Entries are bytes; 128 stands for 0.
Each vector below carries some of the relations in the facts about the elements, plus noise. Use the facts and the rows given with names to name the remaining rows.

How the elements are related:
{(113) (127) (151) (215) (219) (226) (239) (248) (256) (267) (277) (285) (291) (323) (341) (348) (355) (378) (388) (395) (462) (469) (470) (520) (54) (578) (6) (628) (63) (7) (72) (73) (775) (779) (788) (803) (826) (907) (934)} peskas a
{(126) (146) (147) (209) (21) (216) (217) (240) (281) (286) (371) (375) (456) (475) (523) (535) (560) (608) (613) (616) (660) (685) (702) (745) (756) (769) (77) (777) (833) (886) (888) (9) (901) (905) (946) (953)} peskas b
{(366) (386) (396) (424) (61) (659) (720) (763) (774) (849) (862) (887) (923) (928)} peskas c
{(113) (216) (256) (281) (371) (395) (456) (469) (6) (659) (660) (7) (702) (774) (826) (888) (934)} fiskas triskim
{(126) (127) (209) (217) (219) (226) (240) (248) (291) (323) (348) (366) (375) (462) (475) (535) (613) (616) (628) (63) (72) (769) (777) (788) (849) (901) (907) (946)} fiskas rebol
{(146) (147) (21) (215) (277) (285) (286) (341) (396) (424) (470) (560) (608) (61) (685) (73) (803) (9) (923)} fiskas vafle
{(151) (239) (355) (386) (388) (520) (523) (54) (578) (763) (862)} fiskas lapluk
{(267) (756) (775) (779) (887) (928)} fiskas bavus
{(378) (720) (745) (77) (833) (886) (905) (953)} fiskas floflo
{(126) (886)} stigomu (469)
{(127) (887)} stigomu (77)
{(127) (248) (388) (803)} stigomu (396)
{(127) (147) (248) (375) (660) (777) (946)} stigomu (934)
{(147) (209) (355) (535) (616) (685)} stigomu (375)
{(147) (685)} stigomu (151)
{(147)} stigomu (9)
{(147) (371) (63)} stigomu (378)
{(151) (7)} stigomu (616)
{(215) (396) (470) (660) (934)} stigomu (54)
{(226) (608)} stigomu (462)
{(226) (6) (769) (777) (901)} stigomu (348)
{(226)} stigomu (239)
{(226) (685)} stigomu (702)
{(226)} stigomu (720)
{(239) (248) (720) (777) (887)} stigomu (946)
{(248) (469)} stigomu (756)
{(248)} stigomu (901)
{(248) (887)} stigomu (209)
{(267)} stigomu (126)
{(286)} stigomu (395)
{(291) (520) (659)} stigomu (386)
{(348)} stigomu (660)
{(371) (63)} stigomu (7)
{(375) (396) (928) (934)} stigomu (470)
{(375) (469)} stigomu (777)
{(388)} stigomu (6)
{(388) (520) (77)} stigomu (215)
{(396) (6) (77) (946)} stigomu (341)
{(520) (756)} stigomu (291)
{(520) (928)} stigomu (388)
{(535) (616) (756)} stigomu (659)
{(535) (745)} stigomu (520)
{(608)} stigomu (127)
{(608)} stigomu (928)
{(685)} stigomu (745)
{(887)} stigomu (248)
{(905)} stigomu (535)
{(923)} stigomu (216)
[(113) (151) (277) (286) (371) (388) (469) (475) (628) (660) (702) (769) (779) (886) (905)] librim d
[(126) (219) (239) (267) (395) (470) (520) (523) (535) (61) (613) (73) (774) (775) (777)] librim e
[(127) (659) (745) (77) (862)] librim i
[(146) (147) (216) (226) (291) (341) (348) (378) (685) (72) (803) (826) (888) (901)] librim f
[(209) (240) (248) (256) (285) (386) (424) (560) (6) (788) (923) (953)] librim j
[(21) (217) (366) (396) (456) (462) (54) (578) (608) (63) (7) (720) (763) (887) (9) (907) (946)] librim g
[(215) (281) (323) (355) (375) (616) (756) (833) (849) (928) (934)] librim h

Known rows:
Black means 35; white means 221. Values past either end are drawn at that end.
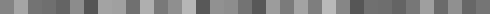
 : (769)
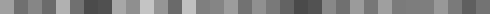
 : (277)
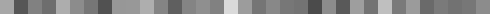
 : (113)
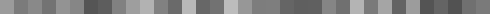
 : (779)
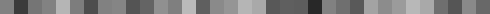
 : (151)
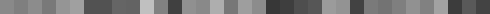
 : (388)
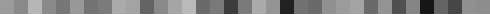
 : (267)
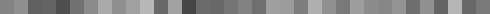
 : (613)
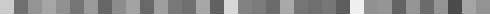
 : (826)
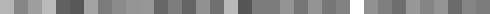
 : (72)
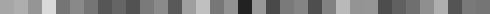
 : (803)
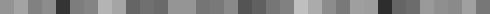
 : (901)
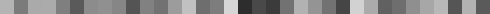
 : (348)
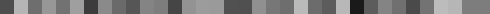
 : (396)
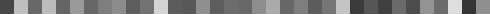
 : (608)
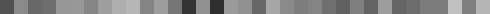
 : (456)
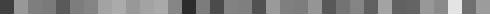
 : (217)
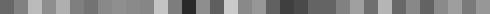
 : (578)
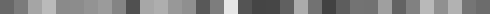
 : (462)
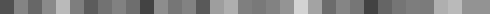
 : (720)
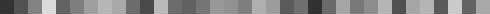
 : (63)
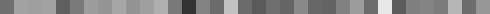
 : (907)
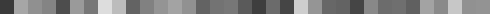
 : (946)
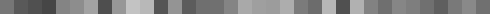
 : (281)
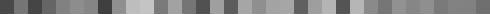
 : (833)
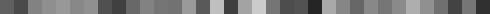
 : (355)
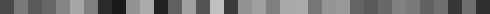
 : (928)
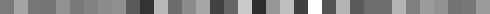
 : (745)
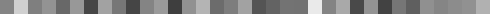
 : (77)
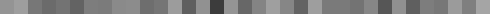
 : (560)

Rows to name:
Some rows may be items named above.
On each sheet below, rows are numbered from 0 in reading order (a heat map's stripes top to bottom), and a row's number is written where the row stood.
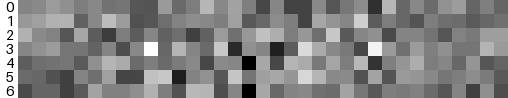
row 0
(470)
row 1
(248)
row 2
(862)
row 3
(216)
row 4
(535)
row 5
(849)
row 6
(756)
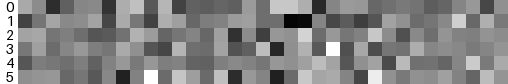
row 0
(286)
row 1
(54)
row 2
(146)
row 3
(745)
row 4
(366)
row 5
(216)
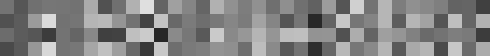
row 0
(323)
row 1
(63)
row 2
(849)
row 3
(63)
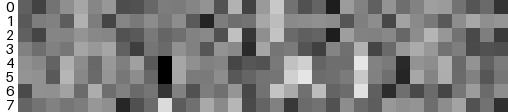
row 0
(355)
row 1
(763)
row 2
(355)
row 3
(520)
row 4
(685)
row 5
(685)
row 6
(887)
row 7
(215)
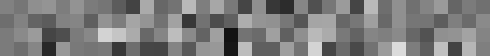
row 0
(470)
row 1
(523)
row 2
(126)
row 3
(386)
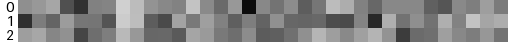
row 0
(126)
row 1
(9)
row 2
(901)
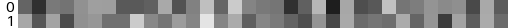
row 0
(934)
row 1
(469)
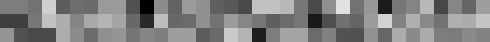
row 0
(147)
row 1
(7)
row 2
(702)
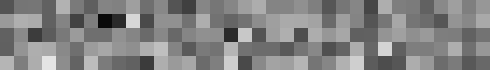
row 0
(763)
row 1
(923)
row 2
(905)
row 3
(907)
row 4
(226)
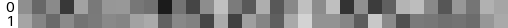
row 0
(659)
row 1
(888)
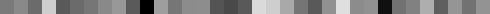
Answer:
(147)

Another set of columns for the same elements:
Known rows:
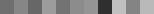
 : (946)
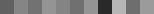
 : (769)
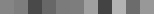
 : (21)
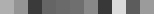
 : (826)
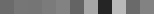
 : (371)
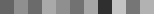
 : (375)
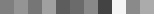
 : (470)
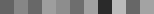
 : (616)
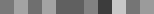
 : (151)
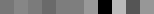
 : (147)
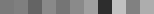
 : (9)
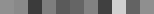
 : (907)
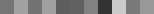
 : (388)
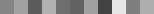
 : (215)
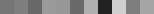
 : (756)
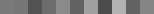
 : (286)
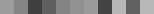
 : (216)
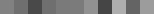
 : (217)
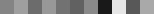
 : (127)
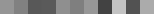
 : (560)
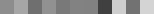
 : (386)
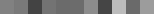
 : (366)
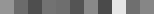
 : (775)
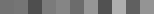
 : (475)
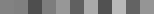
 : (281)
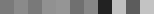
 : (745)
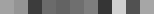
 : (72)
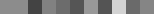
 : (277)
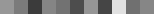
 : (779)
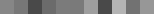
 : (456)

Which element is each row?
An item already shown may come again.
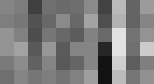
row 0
(366)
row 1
(286)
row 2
(395)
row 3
(348)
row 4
(63)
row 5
(608)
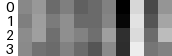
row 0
(226)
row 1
(248)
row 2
(659)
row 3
(267)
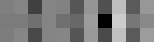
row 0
(849)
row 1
(887)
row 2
(849)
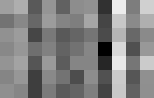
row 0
(341)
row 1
(702)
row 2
(578)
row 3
(226)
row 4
(348)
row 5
(323)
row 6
(907)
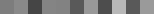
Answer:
(849)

